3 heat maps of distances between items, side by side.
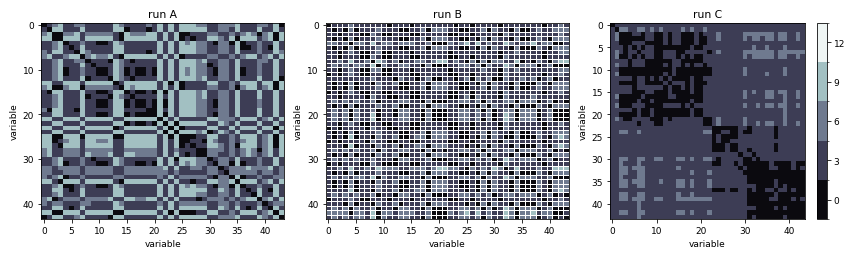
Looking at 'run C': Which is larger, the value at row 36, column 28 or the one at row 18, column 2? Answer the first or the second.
the first
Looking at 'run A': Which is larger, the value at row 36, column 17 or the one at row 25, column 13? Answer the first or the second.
the first
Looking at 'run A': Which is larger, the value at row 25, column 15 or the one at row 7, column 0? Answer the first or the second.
the first
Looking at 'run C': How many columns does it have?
44
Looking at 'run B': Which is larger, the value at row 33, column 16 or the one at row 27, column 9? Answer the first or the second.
the second
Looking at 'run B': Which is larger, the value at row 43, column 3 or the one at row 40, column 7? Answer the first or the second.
the first
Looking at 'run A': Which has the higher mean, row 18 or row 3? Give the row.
3
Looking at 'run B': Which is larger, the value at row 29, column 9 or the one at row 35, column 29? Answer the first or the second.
the first
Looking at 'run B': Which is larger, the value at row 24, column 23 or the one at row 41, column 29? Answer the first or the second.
the second
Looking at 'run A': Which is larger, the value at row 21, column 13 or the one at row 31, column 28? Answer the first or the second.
the second
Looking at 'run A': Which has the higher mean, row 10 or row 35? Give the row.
35
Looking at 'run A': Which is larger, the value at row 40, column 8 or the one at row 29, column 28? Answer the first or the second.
the first
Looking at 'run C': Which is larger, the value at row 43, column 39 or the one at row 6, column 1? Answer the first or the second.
the second
